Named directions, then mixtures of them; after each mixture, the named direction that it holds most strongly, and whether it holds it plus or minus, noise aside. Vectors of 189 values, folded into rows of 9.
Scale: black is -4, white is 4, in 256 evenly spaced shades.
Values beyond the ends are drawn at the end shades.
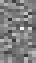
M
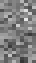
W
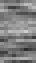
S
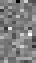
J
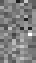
J, plus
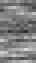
S, minus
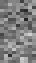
W, minus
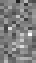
J, plus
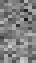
W, minus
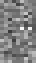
M, plus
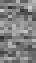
S, plus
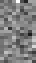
J, minus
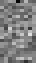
J, plus
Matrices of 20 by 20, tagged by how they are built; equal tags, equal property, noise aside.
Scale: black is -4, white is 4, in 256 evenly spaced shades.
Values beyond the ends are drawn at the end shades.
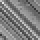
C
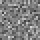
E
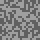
E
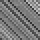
C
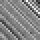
C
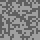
E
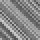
C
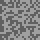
E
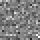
E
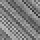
C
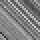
C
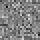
E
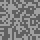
E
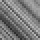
C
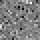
E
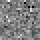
E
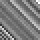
C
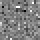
E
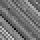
C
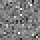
E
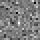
E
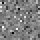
E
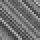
C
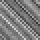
C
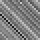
C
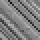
C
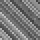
C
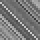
C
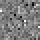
E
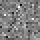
E
